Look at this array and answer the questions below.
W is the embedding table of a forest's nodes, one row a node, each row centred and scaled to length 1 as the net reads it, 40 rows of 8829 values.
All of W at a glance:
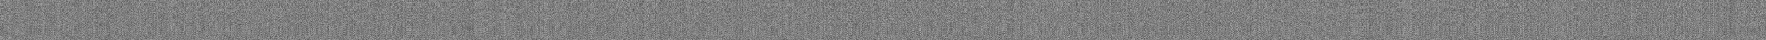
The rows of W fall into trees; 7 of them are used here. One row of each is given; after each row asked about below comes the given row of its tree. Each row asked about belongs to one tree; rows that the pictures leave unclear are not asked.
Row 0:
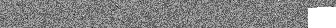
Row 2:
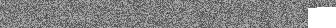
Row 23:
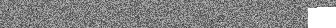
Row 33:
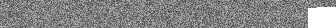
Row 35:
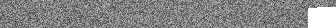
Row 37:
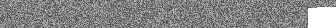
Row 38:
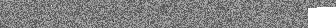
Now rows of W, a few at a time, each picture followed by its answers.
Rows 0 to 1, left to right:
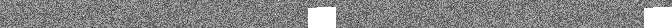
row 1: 35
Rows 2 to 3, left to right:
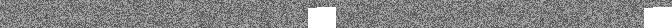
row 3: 38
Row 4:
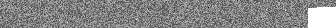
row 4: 38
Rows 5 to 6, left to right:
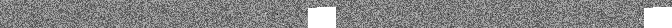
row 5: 38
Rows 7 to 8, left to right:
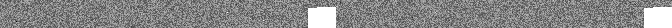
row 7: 2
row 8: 37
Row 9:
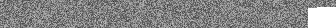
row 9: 33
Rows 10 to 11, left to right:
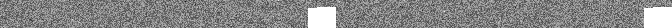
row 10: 33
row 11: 23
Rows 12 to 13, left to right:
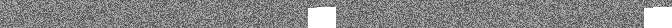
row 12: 0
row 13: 35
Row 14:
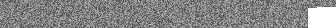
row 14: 2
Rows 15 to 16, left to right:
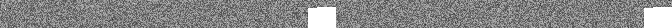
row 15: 37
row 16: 37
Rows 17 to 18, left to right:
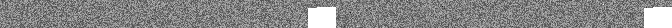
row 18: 37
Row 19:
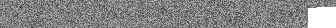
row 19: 38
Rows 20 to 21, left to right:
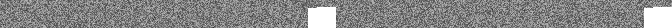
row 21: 35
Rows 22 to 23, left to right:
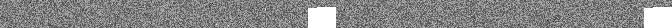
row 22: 37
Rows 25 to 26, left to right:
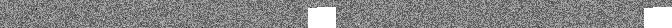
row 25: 23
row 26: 2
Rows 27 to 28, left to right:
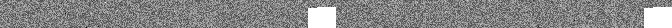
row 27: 35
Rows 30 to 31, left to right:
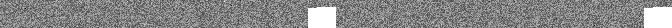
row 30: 2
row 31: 33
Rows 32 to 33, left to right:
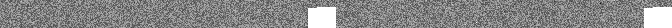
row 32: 2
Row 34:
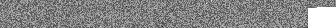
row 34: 2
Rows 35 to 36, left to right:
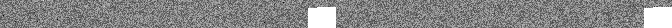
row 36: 38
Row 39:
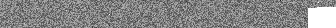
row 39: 0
